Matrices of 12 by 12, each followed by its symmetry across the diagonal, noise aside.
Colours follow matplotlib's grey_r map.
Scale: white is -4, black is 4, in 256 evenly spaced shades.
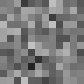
neither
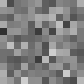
neither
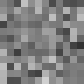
antisymmetric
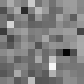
antisymmetric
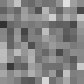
neither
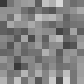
neither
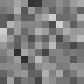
antisymmetric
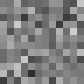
antisymmetric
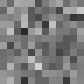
neither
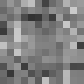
antisymmetric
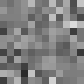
antisymmetric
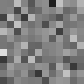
antisymmetric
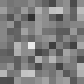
neither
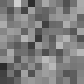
neither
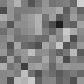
neither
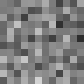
antisymmetric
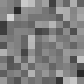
antisymmetric
